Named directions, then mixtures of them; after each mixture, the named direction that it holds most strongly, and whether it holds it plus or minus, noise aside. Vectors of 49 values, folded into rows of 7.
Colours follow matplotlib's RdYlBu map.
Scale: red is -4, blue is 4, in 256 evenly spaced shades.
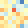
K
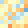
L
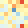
K, minus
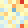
K, minus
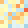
L, minus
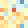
K, plus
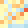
L, minus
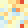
K, minus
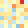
K, minus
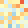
L, minus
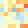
K, minus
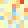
K, minus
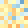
L, plus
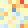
K, minus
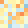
L, minus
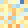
L, plus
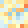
L, plus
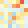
L, minus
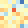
K, plus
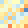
L, plus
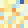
K, plus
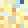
K, plus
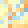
L, plus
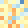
L, plus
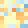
K, plus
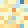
K, plus
